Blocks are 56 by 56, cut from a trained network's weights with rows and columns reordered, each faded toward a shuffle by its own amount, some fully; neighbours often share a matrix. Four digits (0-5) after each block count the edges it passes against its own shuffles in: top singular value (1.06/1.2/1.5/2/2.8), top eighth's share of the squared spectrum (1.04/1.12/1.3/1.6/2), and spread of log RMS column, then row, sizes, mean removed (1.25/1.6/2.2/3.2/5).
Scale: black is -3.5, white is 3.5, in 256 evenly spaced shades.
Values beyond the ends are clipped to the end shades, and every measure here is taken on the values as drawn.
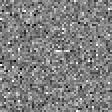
0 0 0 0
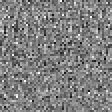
3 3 1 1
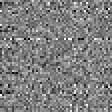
4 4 2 2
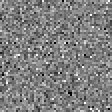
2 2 0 1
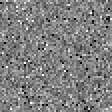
0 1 0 0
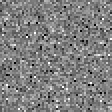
0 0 0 0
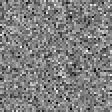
1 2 1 0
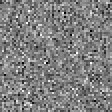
1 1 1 0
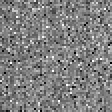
1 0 0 0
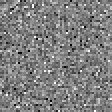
0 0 0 0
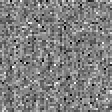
1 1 0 1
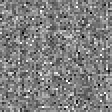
2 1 0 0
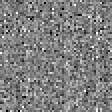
1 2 0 1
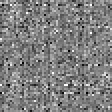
2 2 0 2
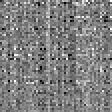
3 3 0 3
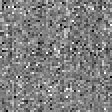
2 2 0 2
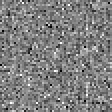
1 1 0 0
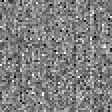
2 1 0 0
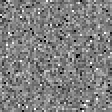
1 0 0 0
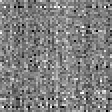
3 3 0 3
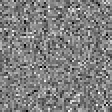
2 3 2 1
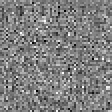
3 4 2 2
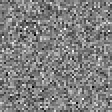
2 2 0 0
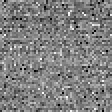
2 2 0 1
